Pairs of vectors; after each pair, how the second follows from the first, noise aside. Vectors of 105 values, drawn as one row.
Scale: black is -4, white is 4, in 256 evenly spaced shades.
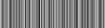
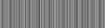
shrunk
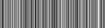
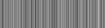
shrunk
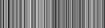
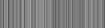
shrunk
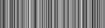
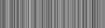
shrunk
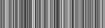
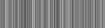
shrunk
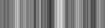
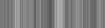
shrunk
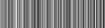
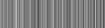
shrunk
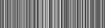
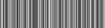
shuffled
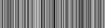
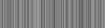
shrunk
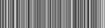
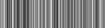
shuffled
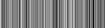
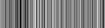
shuffled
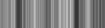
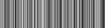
shuffled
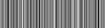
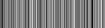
shuffled
